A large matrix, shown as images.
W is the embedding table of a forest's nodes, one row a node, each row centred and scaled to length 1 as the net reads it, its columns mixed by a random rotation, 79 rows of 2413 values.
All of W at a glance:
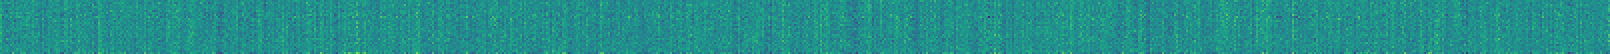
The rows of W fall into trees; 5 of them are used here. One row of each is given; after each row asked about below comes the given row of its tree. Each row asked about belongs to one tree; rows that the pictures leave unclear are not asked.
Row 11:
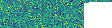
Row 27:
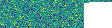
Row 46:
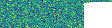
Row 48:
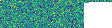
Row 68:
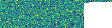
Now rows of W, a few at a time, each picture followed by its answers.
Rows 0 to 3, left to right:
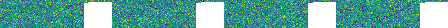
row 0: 48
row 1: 68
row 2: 11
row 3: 27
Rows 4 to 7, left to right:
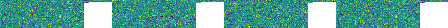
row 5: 27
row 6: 48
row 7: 11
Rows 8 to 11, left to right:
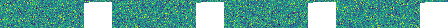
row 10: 68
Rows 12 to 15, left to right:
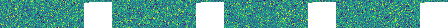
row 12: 27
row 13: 68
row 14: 48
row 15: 48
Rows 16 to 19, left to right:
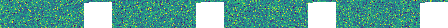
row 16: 11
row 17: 48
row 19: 68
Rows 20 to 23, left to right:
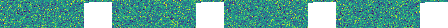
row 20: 11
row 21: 27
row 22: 27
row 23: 11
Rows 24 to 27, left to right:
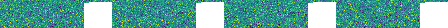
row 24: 68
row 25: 68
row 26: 68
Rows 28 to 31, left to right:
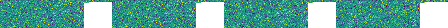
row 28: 48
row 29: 48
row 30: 48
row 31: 48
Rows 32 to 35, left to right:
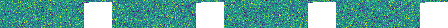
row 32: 11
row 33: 11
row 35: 27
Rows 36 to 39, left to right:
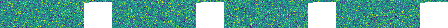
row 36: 48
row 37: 48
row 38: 68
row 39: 27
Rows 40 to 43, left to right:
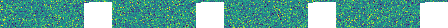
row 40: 11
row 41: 11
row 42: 46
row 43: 68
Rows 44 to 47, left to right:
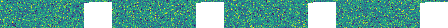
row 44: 11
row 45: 48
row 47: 27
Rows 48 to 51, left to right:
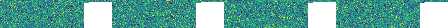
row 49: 27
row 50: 11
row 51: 11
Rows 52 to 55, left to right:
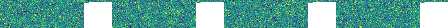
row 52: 11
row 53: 48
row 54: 48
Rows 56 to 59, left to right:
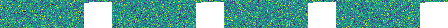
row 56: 11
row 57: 46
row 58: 27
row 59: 27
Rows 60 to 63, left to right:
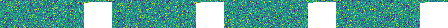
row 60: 48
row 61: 48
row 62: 46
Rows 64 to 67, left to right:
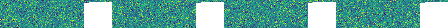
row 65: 11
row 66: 48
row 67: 46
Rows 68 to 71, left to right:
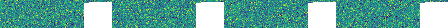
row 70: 11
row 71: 27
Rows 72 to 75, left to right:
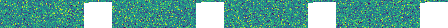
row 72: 48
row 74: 46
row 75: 46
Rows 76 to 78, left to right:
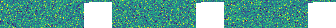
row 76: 11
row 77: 46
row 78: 11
